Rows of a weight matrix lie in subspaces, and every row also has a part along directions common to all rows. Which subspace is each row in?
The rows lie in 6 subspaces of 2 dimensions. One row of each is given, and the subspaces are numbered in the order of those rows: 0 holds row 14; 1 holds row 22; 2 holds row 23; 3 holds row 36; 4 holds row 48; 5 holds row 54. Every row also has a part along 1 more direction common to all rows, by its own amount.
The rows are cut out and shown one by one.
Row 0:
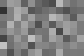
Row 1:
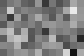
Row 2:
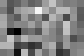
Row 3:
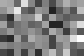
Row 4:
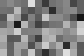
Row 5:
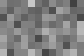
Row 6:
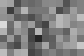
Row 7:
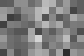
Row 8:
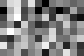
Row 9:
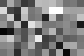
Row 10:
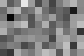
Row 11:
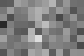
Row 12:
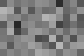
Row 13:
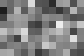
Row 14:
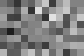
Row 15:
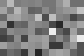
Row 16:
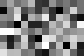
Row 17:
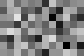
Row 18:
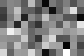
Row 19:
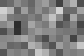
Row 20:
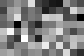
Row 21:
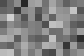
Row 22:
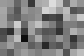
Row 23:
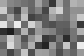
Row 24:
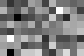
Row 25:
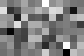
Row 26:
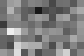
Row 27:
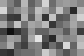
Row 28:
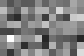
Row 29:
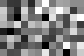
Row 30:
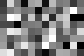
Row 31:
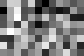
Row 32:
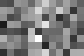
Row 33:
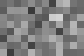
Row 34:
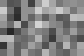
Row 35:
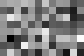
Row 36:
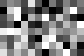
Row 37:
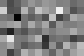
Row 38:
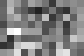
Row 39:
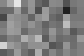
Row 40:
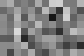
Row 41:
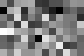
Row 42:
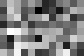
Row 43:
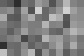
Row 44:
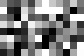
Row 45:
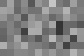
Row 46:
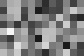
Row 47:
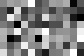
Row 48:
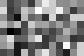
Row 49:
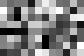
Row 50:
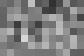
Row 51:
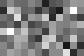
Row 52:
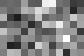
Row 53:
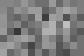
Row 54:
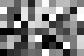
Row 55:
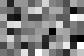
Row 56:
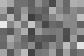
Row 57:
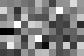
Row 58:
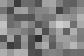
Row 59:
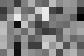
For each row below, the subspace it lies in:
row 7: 2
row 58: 2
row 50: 1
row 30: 5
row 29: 0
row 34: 0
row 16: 2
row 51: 3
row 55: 5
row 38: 4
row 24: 3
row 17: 1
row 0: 0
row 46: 4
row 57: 2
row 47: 3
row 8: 0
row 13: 1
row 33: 0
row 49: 1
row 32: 2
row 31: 0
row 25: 3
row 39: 0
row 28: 3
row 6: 2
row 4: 3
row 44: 4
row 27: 5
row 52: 2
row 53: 4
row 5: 3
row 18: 3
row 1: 3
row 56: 2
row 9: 5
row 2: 4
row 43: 0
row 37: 3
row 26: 4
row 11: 2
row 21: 5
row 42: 4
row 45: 1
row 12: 1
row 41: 5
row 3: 5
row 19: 1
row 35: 3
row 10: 5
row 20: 1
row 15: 5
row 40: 1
